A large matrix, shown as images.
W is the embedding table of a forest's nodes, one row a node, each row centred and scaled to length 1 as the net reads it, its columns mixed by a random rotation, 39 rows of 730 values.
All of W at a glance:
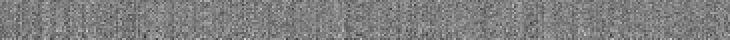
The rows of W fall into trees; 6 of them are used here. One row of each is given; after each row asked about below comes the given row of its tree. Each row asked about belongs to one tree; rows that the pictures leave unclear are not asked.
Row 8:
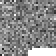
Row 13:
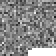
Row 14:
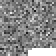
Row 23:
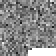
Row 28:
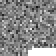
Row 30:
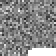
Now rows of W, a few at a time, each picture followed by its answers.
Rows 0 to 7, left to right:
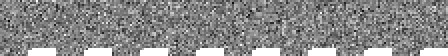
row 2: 30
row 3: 8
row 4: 14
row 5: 28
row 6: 14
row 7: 30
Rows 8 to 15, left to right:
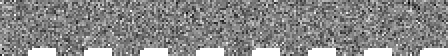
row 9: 23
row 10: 30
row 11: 14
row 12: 23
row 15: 30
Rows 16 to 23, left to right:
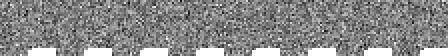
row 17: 28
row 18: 30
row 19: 8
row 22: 13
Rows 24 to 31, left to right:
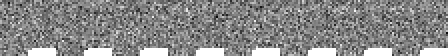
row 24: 14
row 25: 23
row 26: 8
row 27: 30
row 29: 30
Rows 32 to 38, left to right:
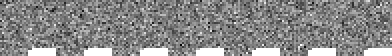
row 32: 28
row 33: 14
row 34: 14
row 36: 14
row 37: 13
